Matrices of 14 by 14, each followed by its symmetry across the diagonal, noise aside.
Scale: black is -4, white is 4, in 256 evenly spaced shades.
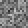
symmetric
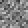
symmetric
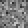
neither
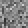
neither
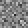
symmetric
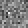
neither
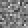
neither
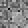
symmetric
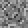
symmetric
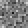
symmetric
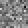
neither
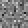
neither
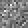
symmetric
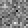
neither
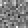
neither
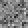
symmetric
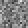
neither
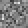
symmetric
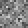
symmetric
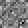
symmetric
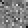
neither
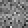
neither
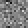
neither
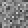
symmetric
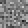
neither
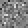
symmetric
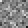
symmetric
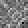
symmetric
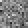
neither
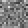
neither
